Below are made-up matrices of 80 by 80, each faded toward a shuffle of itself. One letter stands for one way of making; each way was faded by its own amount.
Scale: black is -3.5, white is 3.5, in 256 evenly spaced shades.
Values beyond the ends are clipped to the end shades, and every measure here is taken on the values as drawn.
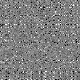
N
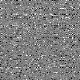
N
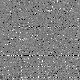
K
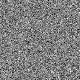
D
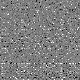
K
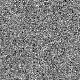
D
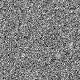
D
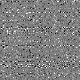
N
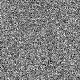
D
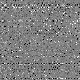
K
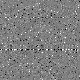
K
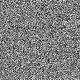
D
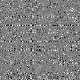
N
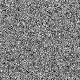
D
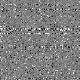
N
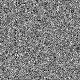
D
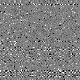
N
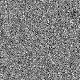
D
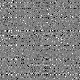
N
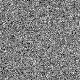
D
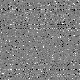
K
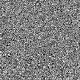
D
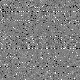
K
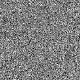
D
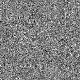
D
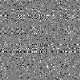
N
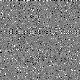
K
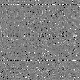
K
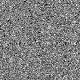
D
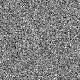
D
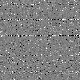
K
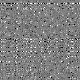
N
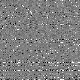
N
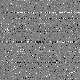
K
